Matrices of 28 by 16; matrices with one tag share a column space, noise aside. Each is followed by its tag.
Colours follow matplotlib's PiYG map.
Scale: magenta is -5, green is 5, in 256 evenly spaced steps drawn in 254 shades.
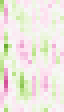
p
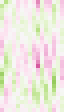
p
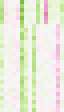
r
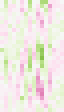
p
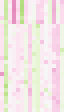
r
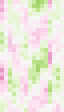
p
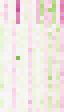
r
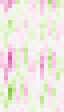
p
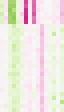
r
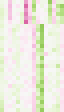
r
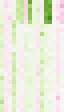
r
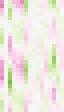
p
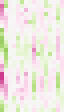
p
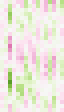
p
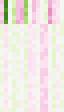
r
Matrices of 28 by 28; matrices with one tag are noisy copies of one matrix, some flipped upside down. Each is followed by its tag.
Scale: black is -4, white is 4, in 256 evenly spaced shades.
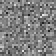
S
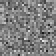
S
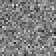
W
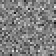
W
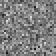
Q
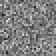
Q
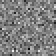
W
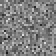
Q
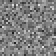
W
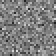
W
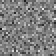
W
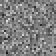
Q
